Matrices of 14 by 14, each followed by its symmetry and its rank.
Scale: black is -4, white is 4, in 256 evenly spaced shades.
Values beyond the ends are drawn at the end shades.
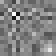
symmetric, rank three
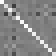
symmetric, full rank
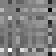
antisymmetric, rank two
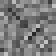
symmetric, full rank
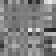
neither, rank two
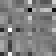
antisymmetric, rank two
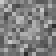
symmetric, full rank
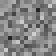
symmetric, full rank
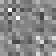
symmetric, rank three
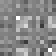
symmetric, rank three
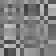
antisymmetric, rank two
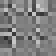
antisymmetric, rank two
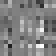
neither, rank two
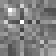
symmetric, rank three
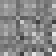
symmetric, rank three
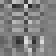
neither, rank two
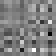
antisymmetric, rank two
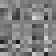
neither, rank two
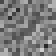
symmetric, full rank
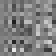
neither, rank two
